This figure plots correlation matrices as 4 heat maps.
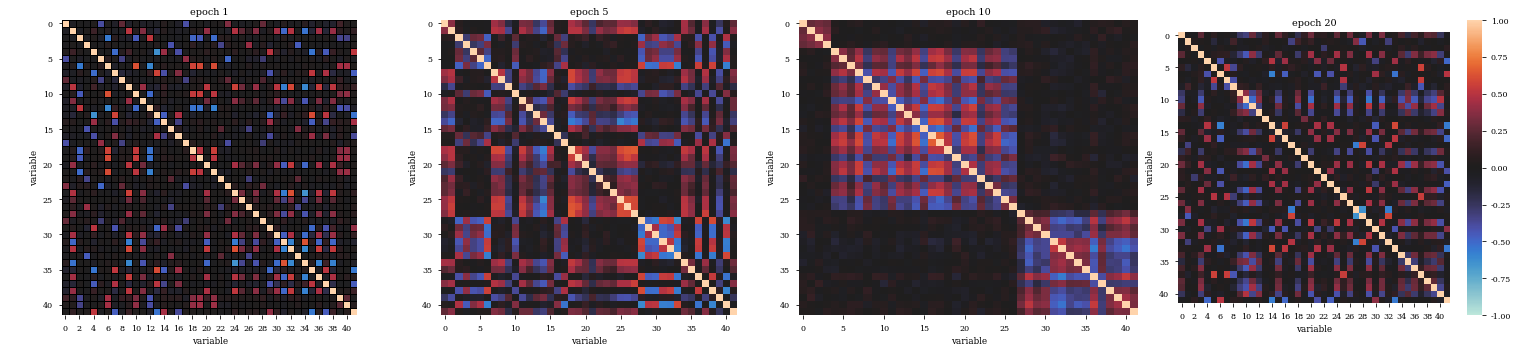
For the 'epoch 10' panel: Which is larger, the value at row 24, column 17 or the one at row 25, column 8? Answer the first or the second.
the first
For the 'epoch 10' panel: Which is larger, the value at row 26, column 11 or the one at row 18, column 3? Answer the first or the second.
the first
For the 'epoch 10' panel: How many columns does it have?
42
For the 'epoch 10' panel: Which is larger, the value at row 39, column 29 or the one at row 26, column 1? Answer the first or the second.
the first
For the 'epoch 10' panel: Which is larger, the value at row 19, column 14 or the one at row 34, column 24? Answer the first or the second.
the second
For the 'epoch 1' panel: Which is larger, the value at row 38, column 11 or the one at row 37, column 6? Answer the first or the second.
the first
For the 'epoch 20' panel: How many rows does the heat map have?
42
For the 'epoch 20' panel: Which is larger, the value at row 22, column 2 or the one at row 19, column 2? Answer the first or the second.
the second
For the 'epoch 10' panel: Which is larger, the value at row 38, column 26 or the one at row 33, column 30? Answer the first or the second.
the first
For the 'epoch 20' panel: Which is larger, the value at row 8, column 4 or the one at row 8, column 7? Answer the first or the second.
the first
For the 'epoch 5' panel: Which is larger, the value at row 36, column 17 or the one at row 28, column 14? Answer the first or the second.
the first
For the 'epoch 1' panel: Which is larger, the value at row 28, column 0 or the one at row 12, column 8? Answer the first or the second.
the first
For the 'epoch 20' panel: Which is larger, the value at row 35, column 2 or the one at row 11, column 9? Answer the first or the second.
the first
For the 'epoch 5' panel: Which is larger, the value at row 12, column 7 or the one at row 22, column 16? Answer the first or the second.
the first
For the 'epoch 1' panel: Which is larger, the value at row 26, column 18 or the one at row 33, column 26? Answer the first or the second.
the first
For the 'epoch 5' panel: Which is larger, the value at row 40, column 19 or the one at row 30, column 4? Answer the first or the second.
the second
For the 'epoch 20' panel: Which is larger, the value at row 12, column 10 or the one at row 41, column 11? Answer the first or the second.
the first
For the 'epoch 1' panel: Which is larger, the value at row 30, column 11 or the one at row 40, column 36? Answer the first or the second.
the first
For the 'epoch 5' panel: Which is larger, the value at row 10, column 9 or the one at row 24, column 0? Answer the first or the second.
the second
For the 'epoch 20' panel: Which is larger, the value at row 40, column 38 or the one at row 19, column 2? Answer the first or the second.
the second
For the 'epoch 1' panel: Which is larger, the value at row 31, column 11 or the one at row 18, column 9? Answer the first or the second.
the second
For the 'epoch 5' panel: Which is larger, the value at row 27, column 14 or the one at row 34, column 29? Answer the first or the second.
the second
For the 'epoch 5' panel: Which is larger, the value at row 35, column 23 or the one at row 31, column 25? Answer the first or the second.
the first
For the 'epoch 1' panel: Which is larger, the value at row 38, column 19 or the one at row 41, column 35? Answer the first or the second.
the first
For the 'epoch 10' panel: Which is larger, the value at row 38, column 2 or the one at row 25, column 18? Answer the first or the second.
the first
